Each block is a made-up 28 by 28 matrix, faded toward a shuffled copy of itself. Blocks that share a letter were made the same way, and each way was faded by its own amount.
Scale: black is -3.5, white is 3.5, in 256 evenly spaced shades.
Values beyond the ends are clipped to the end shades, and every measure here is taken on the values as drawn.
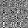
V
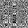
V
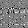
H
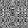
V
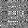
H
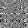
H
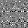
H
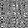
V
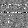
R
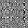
V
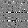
H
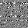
R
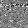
R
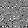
H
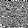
R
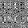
V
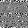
R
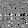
H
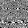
R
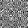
V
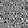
V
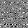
R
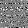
R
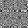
V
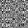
V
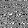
R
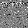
R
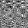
V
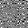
H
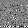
R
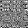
H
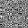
V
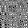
V
